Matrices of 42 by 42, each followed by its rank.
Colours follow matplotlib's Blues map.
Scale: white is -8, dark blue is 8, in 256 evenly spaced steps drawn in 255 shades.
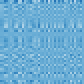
two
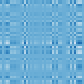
one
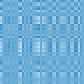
one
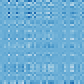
two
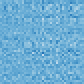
five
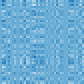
two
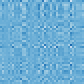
three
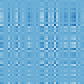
one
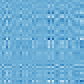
two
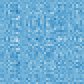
five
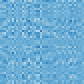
three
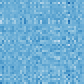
five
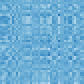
three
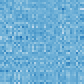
five
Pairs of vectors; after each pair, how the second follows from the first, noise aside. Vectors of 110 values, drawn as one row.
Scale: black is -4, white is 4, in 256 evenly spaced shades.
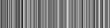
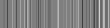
partly zeroed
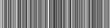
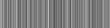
shrunk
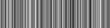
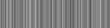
shrunk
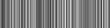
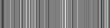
partly zeroed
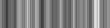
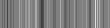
partly zeroed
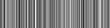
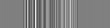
partly zeroed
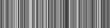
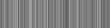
shrunk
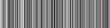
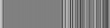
partly zeroed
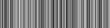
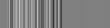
partly zeroed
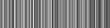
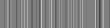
partly zeroed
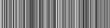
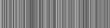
shrunk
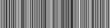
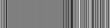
partly zeroed
